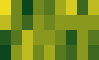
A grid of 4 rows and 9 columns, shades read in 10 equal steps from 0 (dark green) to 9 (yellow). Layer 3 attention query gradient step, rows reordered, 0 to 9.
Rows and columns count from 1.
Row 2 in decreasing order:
7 5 5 5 5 5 4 4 2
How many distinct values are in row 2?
4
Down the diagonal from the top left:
9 4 7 4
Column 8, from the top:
2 5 5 5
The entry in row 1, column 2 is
4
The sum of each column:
17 16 16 18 18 18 16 17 17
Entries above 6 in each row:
3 1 1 1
